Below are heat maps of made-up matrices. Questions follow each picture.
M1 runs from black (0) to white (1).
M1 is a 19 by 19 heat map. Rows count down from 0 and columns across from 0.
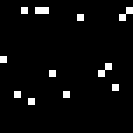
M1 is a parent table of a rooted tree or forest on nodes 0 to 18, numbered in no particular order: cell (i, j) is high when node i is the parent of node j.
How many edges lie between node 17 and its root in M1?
2
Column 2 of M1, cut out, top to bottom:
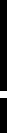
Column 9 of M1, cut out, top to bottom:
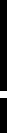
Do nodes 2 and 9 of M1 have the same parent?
yes
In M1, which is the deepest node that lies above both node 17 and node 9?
13
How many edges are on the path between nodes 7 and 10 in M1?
1
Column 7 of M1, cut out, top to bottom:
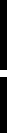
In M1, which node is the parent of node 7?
10
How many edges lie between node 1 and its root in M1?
0
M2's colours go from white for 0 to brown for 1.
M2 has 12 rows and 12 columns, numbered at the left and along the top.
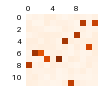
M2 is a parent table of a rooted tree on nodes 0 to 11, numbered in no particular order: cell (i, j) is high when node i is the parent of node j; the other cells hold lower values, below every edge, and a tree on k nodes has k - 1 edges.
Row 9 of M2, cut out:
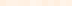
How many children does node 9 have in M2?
0
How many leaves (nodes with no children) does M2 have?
4
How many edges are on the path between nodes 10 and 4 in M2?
6
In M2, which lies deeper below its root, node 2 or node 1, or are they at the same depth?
the same depth
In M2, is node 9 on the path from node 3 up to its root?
no
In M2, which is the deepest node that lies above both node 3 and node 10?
7
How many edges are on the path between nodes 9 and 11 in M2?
2
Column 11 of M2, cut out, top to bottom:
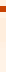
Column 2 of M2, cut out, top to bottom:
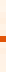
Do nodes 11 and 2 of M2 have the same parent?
no
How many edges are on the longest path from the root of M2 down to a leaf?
7
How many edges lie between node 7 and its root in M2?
4
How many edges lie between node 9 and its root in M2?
3
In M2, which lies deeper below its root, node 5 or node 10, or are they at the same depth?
node 10
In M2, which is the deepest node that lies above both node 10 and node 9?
1
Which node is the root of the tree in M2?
4
